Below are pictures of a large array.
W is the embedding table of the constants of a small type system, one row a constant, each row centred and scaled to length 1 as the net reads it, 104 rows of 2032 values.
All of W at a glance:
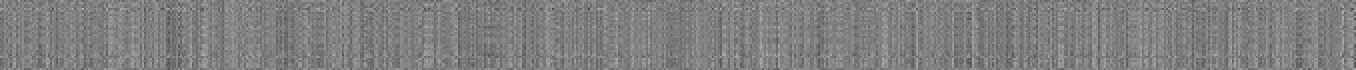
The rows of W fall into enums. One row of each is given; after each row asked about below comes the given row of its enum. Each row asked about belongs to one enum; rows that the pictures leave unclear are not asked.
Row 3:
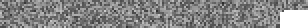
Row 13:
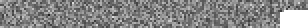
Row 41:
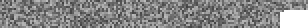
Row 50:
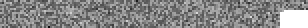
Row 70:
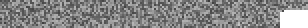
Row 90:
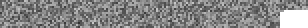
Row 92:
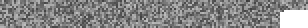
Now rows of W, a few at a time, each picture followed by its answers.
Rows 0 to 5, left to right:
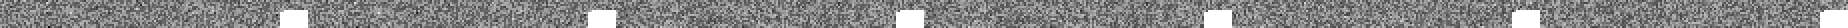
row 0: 50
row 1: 50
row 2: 3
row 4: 13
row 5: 92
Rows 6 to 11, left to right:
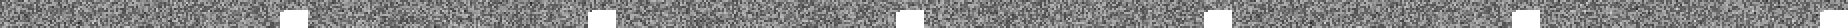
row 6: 90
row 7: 3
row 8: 41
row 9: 92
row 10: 90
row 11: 50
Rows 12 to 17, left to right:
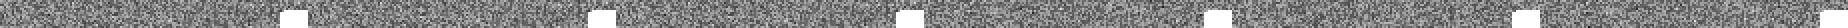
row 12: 13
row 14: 13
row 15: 50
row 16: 92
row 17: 50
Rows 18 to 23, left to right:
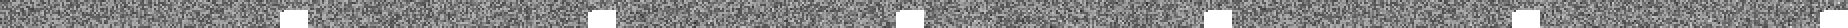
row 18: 70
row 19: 92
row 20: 90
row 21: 3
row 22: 70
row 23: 13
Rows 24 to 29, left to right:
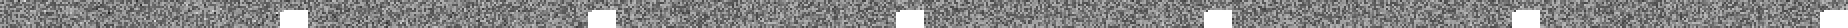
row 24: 50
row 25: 90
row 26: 92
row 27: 70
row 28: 70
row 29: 92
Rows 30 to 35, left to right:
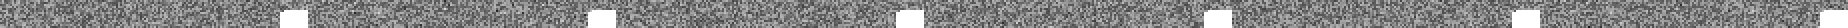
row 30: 92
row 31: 50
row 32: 41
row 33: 90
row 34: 70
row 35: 50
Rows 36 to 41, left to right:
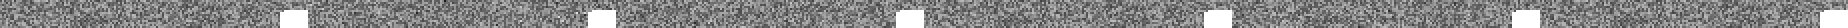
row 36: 41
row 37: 50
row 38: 90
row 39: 41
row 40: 3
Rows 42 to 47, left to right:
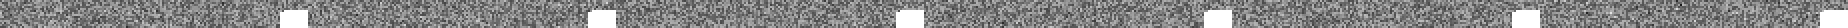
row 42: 3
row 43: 13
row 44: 70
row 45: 90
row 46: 41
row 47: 50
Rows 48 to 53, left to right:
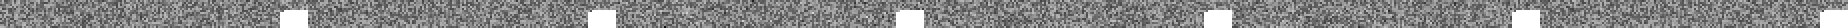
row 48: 92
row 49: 70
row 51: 41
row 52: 3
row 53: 70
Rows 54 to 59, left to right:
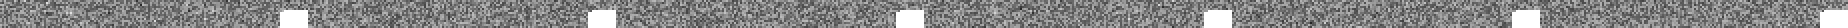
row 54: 50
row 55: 92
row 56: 41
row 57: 50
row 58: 90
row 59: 70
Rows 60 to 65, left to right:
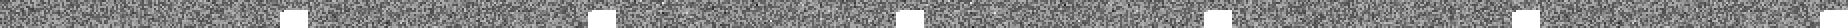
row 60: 70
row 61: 90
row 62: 50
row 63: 50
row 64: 92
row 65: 90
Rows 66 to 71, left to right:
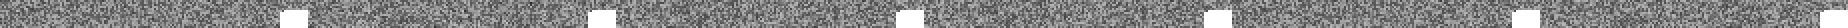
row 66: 70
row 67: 3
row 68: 92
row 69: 92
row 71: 41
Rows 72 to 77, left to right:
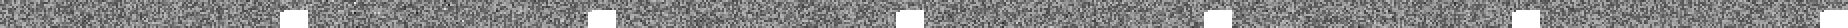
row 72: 92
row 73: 50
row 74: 41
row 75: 90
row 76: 3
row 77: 70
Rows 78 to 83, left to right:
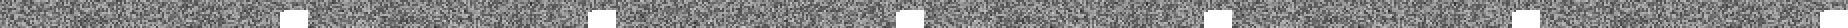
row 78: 41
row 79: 3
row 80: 90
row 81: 3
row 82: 3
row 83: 41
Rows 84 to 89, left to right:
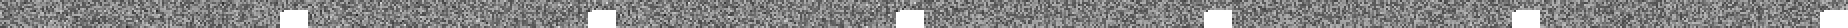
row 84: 3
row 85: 13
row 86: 13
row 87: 70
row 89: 92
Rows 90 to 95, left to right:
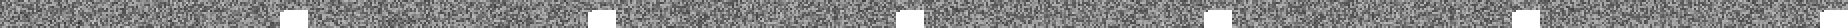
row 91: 41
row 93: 70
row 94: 92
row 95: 70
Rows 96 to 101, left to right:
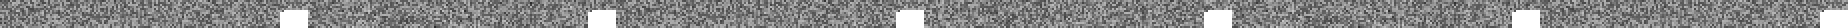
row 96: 70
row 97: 3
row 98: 70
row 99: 92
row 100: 3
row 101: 70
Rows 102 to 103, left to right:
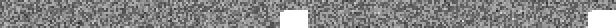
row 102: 90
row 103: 50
